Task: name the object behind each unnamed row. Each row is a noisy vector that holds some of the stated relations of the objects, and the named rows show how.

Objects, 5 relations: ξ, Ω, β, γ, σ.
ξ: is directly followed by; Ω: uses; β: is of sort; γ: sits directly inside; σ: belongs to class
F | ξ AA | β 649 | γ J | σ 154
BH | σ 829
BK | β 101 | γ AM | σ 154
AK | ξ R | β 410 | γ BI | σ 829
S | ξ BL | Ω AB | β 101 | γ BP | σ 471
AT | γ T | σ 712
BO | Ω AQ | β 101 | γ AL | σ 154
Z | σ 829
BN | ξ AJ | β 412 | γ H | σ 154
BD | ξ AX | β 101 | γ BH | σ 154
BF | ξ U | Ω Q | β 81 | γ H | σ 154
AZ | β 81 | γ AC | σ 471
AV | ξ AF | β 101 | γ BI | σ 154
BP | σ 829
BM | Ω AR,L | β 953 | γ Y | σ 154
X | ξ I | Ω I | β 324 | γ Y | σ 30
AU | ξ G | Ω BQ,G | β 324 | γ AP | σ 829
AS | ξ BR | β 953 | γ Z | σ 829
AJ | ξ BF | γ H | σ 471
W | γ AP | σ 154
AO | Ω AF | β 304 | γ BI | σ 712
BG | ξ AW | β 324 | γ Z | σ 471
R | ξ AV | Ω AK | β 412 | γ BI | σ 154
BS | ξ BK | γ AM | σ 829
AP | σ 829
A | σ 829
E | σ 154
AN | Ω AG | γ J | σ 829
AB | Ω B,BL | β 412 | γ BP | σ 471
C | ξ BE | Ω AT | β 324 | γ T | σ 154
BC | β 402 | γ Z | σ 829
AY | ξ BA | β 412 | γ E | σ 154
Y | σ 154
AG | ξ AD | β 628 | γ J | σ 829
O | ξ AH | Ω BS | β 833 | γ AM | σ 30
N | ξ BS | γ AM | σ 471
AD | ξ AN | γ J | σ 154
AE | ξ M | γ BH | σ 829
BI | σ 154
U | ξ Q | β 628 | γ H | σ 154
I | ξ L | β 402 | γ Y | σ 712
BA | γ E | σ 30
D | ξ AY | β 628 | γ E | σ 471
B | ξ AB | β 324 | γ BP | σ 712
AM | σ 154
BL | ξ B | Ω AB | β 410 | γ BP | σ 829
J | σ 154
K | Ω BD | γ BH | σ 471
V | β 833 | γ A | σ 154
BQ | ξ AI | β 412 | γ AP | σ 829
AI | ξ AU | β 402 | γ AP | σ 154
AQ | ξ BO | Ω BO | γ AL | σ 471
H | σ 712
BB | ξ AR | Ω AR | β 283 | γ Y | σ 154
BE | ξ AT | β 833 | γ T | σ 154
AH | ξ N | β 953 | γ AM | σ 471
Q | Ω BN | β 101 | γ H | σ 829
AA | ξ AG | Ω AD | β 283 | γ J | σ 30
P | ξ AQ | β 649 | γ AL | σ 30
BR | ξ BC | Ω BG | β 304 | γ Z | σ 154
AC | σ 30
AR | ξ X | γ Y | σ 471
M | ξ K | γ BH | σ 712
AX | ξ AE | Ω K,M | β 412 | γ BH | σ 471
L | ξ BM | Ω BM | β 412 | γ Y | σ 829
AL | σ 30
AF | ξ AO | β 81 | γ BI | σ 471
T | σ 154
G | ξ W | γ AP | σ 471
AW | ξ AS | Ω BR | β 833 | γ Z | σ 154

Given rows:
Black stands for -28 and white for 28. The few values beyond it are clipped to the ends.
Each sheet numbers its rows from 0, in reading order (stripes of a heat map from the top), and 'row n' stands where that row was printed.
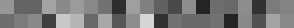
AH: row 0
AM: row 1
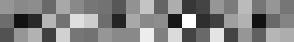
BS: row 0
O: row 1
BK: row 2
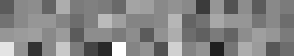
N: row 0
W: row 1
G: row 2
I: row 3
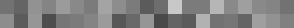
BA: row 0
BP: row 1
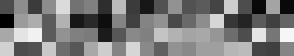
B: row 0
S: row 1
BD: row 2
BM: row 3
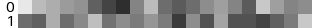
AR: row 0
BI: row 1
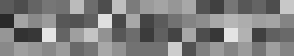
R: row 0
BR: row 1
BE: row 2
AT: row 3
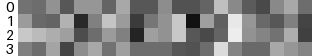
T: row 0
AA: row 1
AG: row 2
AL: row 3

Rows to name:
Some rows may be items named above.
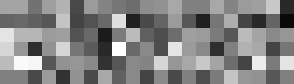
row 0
AD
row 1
AB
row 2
AR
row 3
I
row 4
BD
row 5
AS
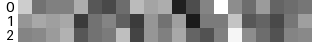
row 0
Y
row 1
D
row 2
U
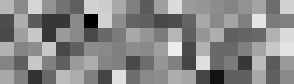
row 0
K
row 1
Z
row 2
AV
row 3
M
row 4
BH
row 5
AI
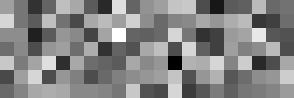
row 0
AI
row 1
BM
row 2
BC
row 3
F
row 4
BB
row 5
AV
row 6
AF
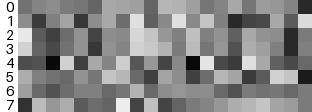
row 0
AN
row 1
AX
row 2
L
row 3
L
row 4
AW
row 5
J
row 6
AY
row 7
BR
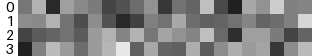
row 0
BG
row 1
AK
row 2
AU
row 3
AO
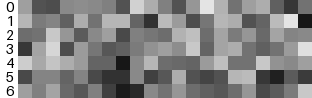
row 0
X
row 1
J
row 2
AE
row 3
AV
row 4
AR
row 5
BL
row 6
AK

